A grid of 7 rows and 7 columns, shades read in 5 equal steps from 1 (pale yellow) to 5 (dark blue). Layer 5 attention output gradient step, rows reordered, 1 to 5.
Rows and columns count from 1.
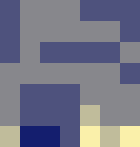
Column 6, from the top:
4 3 4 3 3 3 2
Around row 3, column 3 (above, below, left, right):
3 3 3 4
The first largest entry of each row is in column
1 1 1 7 2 2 2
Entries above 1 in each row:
7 7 7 7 7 7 5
